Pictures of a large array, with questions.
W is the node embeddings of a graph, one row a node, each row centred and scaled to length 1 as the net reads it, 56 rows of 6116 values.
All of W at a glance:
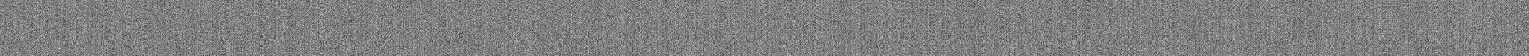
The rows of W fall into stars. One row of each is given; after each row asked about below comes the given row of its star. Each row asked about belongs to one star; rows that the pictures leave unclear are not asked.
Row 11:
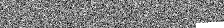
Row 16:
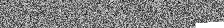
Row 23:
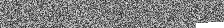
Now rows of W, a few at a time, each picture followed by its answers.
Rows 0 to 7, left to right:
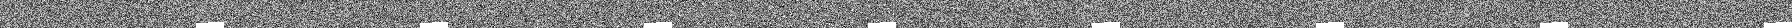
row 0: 23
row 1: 11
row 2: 23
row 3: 16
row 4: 11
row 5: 23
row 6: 16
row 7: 16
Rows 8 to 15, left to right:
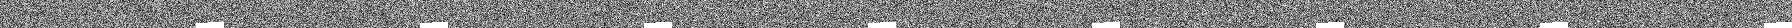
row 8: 16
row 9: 23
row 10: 23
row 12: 16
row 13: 23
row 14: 11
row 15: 23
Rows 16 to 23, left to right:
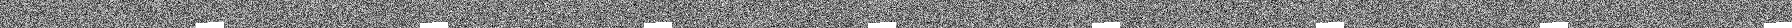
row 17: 23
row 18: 16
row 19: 23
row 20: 11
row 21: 11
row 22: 11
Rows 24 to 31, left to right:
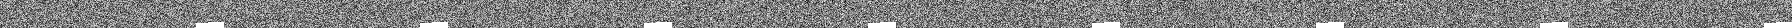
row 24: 11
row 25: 23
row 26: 23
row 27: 23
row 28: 23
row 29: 16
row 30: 23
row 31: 23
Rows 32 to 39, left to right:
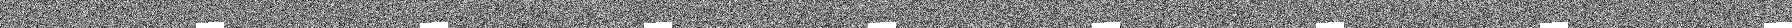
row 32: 11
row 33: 11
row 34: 16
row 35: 11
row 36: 11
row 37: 11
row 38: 23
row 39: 23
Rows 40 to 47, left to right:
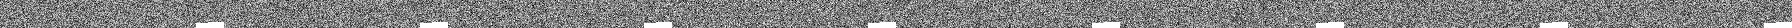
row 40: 16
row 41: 16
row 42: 16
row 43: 16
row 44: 16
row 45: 11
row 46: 11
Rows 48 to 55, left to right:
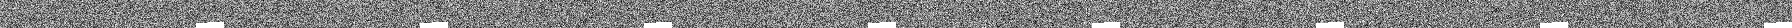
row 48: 16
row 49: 16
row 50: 23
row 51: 16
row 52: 23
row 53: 11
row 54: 16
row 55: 16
